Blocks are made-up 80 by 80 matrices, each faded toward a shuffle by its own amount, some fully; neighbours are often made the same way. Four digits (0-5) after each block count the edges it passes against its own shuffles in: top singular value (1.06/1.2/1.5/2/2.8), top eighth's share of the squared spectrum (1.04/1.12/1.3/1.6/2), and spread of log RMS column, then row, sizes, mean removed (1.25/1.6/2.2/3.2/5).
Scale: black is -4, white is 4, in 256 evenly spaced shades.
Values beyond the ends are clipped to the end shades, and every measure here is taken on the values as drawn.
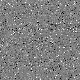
3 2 0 1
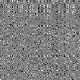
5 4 2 2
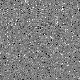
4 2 1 1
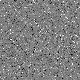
2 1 0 0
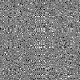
4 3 2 2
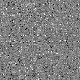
3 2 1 1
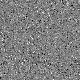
0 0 0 0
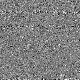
1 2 0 3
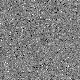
0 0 0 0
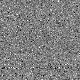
1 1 0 2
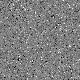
0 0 0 0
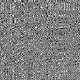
4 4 2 2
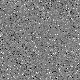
1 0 0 0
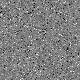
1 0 0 0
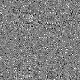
3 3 1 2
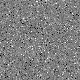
2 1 0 0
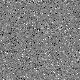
1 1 0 1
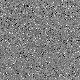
1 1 0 2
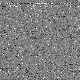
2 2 0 2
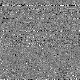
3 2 0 3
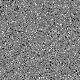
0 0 0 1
